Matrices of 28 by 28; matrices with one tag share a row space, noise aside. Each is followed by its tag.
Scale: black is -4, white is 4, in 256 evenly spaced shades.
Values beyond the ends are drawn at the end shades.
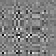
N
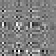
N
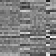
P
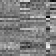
P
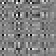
N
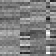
P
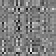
N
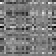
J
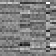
P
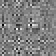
N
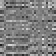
J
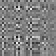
N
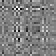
N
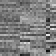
P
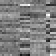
P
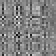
N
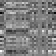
J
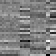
P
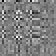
N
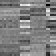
P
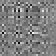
N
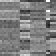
P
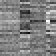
P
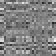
J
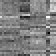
P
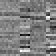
P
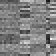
P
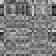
J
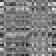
J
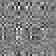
N
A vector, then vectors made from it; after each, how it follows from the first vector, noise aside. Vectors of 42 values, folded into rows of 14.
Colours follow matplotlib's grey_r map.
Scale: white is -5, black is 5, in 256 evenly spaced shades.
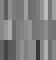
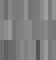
shrunk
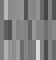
negated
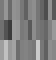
negated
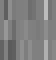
partly zeroed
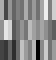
scaled up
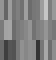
copied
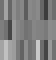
negated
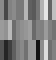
scaled up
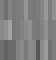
shrunk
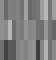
copied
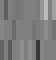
partly zeroed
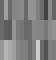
negated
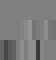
partly zeroed
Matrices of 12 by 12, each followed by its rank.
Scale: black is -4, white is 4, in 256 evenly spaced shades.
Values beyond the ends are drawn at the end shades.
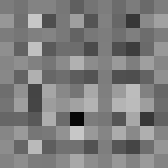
two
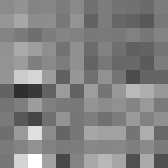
two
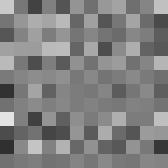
two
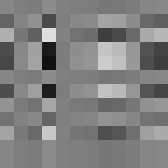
one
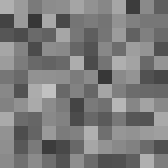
full rank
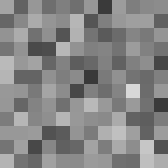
full rank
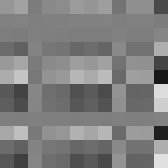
one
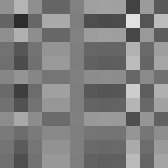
one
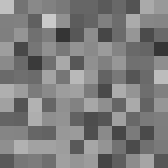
full rank
